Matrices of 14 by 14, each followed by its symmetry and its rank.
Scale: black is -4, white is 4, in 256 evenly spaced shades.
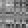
neither, rank two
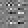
neither, rank two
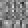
neither, rank three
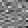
neither, rank three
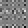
neither, rank two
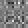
neither, rank two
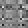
neither, rank two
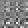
neither, rank two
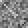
symmetric, full rank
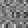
neither, rank three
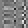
neither, rank two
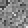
symmetric, full rank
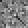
symmetric, full rank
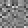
neither, rank three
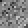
symmetric, full rank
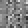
neither, rank three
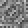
symmetric, full rank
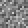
symmetric, full rank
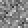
symmetric, full rank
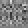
neither, rank three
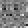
neither, rank three
